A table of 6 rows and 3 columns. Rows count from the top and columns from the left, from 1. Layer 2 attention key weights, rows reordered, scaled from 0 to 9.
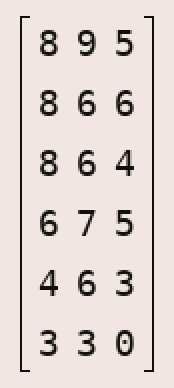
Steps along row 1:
up down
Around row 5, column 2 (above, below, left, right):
7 3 4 3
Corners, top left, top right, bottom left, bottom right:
8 5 3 0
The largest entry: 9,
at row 1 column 2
